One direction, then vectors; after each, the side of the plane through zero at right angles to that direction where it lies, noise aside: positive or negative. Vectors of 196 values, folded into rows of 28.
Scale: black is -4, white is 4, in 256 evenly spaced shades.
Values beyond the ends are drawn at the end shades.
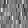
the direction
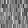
positive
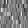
positive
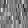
positive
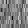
negative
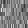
positive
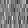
positive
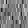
negative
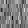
negative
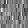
positive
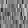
negative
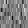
negative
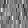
positive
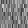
negative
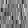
negative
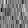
negative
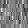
positive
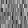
negative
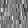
positive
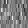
positive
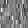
positive
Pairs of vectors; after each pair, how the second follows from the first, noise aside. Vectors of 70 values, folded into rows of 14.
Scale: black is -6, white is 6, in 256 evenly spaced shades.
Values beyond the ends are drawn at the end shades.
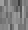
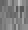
sign-scrambled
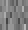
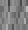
wrapped around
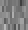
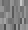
sign-scrambled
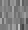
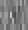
wrapped around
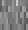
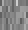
sign-scrambled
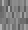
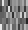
scaled up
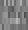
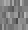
sign-scrambled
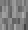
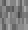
wrapped around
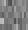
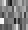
scaled up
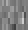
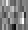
scaled up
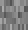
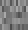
sign-scrambled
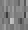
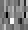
scaled up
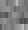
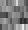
scaled up
